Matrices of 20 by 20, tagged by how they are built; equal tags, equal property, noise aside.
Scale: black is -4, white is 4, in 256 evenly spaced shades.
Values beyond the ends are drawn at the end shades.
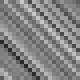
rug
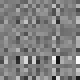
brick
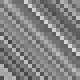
rug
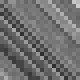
rug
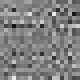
brick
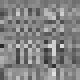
brick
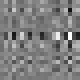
brick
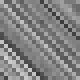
rug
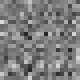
brick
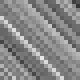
rug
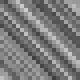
rug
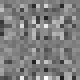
brick
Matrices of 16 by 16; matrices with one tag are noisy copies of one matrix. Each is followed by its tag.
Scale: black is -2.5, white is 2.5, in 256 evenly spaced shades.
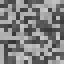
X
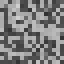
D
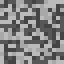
X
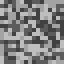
X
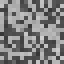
D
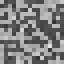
X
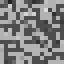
X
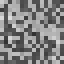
D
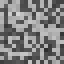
D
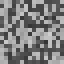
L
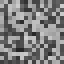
D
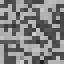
X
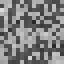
L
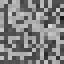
D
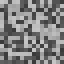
D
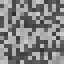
L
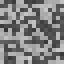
X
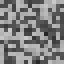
X
